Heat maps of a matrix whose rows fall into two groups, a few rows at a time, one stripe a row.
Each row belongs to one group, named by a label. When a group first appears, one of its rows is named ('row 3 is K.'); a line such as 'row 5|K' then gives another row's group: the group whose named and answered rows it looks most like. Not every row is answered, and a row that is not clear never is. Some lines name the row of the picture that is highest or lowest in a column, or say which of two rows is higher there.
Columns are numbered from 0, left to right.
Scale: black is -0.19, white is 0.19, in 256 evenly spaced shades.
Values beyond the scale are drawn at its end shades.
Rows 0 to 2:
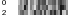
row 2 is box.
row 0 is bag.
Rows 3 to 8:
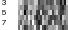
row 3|bag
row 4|bag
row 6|box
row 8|bag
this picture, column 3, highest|6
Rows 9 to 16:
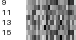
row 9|bag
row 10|box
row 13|bag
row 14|box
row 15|bag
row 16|bag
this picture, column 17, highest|12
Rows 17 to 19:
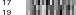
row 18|bag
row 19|bag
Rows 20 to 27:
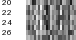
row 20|bag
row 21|box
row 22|box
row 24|box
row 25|box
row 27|box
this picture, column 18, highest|20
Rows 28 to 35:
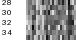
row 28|box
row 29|bag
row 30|box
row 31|bag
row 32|bag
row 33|bag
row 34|bag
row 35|box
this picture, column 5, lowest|30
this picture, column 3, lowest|33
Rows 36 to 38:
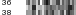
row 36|box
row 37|bag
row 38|bag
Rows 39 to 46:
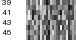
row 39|box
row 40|bag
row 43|box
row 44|box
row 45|box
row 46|box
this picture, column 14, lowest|42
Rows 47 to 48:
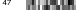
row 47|bag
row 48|box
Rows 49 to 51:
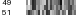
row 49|bag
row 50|bag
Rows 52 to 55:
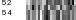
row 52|bag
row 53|bag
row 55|box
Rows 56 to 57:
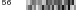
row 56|bag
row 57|box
